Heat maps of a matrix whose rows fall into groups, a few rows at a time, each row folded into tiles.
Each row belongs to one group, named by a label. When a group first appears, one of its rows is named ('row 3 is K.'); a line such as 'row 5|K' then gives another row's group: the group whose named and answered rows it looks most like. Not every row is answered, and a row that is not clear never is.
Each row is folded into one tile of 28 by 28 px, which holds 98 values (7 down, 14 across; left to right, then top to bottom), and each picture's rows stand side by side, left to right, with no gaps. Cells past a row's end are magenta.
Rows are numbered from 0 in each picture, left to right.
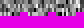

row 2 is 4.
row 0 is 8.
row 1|8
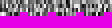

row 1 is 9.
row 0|9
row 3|9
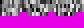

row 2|9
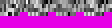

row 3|8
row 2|8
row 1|8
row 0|9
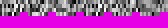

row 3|9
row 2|8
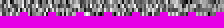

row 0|4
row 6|8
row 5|9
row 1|4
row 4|4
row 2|4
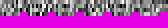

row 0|4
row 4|9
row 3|4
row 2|9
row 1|9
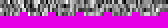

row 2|9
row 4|4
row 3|8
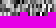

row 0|8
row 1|9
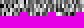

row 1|9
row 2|9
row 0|4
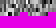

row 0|9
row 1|8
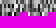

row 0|9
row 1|8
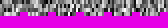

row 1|8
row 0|8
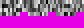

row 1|8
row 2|9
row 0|4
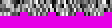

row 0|8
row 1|4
